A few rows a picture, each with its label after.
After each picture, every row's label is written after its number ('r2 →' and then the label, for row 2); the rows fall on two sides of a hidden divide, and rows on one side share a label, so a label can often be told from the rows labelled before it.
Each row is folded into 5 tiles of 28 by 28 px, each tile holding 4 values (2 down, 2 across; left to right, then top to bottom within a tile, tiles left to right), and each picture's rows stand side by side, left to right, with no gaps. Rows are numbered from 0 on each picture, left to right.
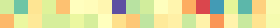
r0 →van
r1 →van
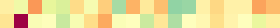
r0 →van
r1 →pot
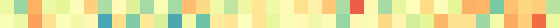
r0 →van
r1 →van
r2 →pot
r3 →van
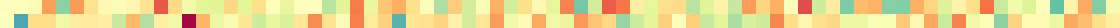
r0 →pot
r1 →pot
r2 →pot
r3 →van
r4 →van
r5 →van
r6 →pot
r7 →van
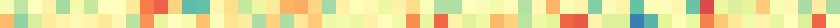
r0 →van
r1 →pot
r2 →pot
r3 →van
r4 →van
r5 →van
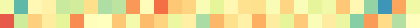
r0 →van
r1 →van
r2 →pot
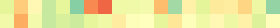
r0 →van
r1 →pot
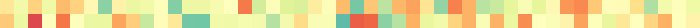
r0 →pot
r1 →van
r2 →van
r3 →van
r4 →pot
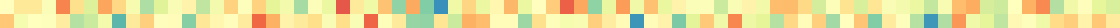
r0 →pot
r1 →van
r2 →van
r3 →van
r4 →pot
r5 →van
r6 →van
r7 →van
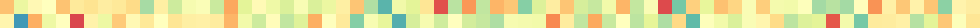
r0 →van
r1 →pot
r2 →pot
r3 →pot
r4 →van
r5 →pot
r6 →pot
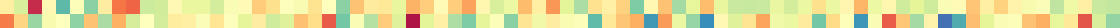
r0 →van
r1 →van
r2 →pot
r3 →van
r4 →van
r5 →pot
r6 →pot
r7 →pot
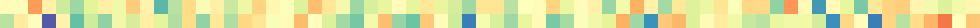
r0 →van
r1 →van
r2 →van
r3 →van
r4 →pot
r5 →van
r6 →van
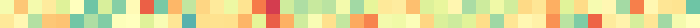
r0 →pot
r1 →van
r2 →van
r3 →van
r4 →pot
